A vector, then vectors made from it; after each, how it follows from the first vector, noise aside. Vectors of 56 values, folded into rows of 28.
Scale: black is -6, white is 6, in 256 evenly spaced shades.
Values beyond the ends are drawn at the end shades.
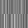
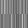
wrapped around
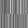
wrapped around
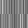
wrapped around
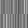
wrapped around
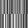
scaled up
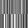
scaled up
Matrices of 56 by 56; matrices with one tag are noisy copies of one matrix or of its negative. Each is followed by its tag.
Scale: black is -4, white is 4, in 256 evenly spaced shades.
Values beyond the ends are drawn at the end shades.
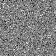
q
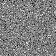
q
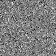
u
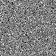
u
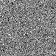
u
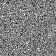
q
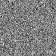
u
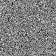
u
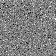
q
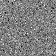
u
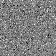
q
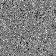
q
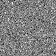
u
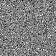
q
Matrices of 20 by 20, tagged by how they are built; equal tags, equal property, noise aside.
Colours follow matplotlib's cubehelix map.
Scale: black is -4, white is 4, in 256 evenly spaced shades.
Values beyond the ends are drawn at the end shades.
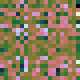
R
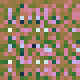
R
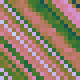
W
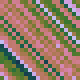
W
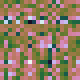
R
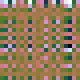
R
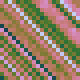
W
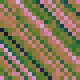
W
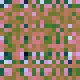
R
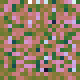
R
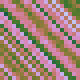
W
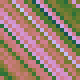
W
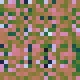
R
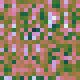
R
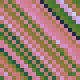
W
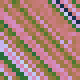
W
